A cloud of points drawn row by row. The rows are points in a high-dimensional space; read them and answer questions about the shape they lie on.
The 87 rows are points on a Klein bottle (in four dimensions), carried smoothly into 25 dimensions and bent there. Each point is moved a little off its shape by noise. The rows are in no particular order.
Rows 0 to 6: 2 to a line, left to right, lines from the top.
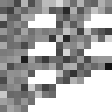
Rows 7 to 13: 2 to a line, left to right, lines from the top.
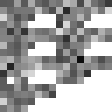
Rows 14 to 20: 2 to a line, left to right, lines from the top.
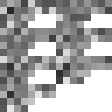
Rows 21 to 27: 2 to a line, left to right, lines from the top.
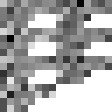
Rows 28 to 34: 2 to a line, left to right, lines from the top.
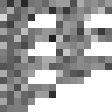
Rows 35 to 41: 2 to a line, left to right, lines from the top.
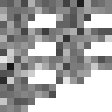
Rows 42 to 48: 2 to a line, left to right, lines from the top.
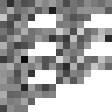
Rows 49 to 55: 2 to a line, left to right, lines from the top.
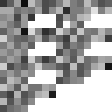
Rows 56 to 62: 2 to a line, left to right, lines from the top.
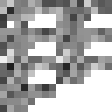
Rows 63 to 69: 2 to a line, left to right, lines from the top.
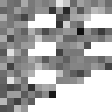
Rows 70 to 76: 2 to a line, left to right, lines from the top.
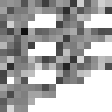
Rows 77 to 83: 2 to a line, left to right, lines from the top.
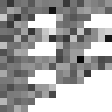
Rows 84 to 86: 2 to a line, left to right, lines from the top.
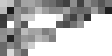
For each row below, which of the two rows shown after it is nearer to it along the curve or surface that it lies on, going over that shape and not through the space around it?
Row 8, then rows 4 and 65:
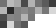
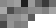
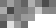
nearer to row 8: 4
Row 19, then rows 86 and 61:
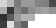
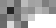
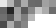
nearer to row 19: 61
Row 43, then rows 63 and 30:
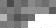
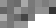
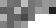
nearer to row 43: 63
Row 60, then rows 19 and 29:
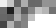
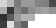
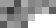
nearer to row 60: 19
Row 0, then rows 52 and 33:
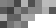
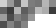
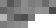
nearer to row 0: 33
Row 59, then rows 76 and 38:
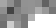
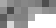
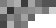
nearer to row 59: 76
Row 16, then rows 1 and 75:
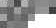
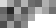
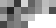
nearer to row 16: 1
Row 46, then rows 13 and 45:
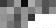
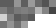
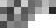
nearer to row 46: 13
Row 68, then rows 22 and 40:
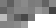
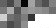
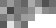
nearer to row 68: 22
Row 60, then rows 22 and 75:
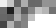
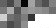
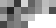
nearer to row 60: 75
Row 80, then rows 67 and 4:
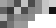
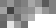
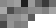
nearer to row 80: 67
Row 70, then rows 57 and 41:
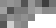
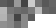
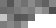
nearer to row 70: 57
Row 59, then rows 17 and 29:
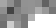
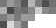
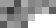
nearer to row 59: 29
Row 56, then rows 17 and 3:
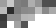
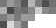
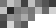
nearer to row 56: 3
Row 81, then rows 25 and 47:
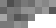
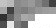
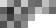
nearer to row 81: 47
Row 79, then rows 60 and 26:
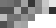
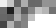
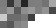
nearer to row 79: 26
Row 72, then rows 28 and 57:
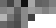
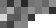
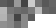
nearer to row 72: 28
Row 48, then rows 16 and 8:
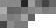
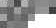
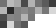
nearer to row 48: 8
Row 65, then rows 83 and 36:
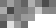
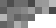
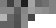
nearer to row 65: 36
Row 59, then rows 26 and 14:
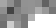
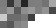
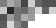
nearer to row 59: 14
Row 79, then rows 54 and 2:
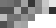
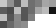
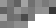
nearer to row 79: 54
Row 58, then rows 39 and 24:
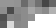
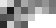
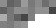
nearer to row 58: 39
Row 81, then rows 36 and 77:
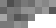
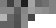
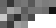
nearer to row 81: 36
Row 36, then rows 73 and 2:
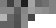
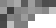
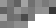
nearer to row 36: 2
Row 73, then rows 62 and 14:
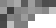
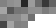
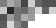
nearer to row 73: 62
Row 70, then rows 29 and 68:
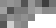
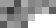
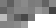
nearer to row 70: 29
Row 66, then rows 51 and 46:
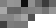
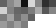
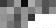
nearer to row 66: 46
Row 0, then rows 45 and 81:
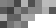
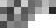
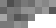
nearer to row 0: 81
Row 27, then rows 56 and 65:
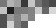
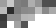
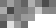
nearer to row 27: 56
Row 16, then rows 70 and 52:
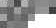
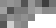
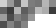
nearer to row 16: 52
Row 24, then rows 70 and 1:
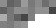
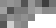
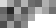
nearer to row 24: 1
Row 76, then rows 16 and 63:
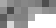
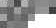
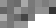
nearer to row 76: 16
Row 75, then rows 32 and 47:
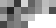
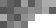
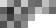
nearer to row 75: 32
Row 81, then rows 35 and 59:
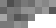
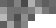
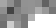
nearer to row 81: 35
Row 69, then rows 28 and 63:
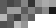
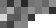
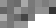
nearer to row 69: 28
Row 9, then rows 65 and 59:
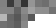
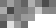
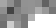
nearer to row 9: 65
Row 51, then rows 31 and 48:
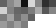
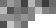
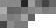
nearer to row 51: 31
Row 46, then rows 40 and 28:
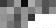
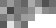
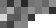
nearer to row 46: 28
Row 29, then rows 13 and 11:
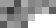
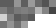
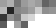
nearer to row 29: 11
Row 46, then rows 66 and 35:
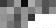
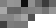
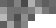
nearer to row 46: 66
